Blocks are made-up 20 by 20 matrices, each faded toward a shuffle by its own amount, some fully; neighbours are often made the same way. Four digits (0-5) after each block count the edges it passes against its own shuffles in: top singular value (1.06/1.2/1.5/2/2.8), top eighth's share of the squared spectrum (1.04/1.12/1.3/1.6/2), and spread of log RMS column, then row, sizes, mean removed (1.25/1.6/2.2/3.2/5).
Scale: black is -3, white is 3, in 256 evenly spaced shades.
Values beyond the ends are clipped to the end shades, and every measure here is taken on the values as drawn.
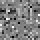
2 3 0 0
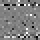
3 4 0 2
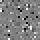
0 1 0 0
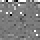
3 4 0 1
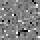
0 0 0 0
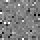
0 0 0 0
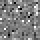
0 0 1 0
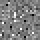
0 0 0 0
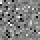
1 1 0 0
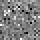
1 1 0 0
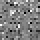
2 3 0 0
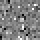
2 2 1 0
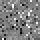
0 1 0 0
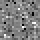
1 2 0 0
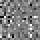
3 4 2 1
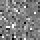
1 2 1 0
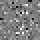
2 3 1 0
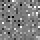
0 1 1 0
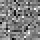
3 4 1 0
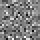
2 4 1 1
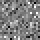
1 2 0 1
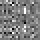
3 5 3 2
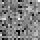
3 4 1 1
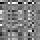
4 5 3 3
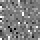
1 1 0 0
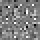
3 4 1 1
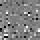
2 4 1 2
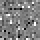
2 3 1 0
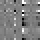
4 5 2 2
